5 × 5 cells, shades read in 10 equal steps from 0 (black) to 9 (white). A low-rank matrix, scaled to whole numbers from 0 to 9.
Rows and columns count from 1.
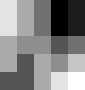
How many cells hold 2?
0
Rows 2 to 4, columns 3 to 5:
4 0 1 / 5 3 4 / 6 5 7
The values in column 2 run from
3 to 6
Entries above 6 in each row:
1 1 0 1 2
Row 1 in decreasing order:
8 6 4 1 0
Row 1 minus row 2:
0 0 0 0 0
